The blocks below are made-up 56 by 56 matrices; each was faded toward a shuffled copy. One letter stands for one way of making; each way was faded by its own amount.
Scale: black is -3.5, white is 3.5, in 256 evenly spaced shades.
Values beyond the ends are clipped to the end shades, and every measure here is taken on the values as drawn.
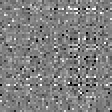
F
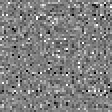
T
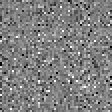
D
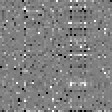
F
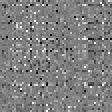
F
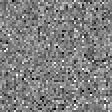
D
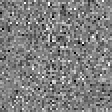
D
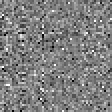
D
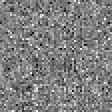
D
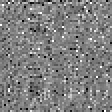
T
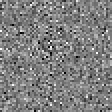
D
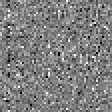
D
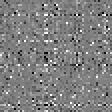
F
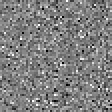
D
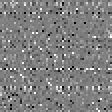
F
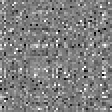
T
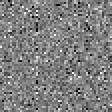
D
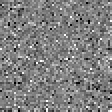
D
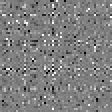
F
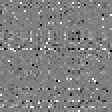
F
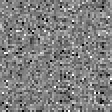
D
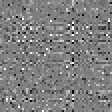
F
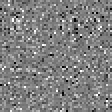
T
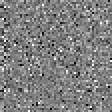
D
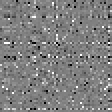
F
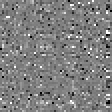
T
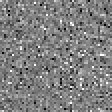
D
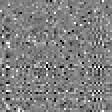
F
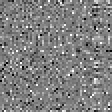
T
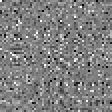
T
